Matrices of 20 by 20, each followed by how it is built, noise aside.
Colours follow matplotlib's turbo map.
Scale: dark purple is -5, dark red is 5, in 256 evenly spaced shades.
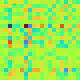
low rank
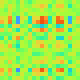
low rank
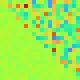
upper triangular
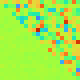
upper triangular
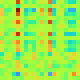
low rank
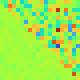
upper triangular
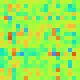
low rank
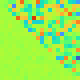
upper triangular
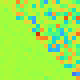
upper triangular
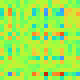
low rank
